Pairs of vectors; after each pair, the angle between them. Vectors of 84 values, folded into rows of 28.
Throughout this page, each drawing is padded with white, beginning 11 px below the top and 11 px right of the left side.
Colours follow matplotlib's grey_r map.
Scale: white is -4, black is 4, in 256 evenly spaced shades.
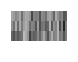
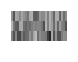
orthogonal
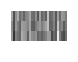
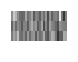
partly opposed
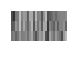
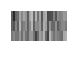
nearly parallel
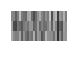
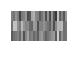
nearly opposite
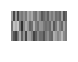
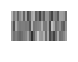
orthogonal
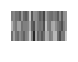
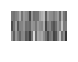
nearly opposite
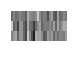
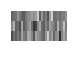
partly aligned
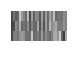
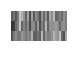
nearly parallel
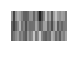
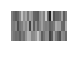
orthogonal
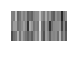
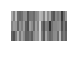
nearly parallel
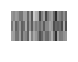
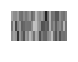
partly aligned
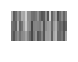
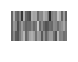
partly opposed
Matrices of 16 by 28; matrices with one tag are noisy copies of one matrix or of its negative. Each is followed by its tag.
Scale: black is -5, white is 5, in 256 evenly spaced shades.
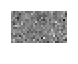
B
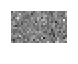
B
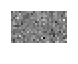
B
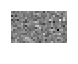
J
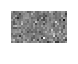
B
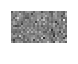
B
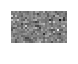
J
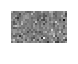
B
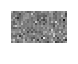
B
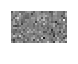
B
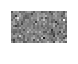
B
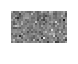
B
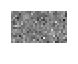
B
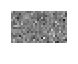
B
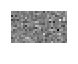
J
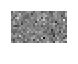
B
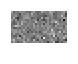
B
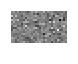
J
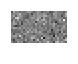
B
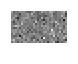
B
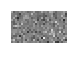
B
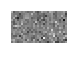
B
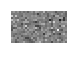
J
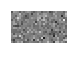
B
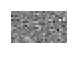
J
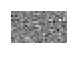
J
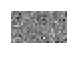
B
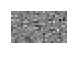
J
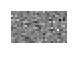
J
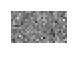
B
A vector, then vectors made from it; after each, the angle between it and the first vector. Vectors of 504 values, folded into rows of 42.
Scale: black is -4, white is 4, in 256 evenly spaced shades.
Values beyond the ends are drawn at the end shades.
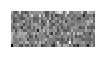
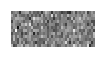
partly opposed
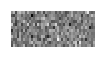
orthogonal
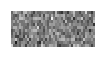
partly opposed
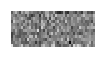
nearly opposite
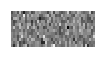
orthogonal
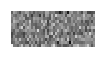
nearly opposite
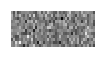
orthogonal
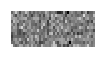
nearly opposite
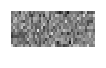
nearly opposite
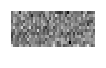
nearly opposite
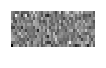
partly aligned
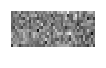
partly aligned
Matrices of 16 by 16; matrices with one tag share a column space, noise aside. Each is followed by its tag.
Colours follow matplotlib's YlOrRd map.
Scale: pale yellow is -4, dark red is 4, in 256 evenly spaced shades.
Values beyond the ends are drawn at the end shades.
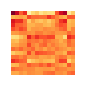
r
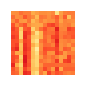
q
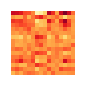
r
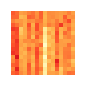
q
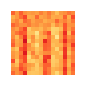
q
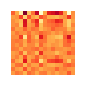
r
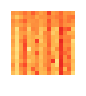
q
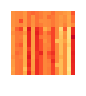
q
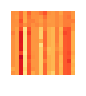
q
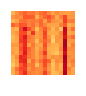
q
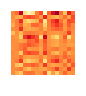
r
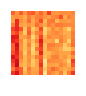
q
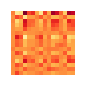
r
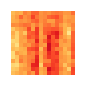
q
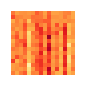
q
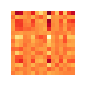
r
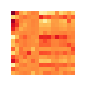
r
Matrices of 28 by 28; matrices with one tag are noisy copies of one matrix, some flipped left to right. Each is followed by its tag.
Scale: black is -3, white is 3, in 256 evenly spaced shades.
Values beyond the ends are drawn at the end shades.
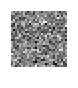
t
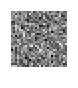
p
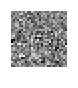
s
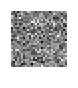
t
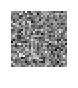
s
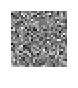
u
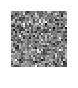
t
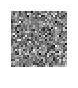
u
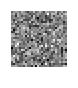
p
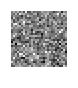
s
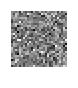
u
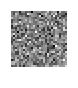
u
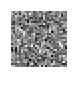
p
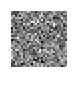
t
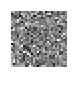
u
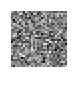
s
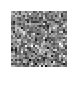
p
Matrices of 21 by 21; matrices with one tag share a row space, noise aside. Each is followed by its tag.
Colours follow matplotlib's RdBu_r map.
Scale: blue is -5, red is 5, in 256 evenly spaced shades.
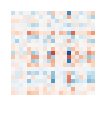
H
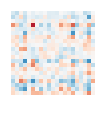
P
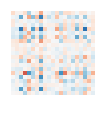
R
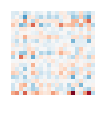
P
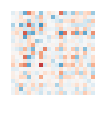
R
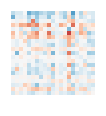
H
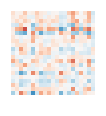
P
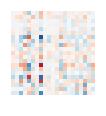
R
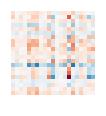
H
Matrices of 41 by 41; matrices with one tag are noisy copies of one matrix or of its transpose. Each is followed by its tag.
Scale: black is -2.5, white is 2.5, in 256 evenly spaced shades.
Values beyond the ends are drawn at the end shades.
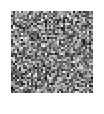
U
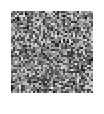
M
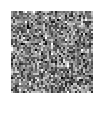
M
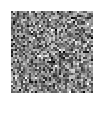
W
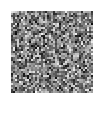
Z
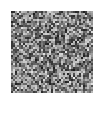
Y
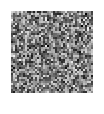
Z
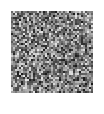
W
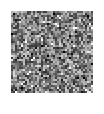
Z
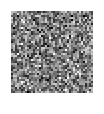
Z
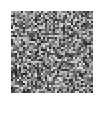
U
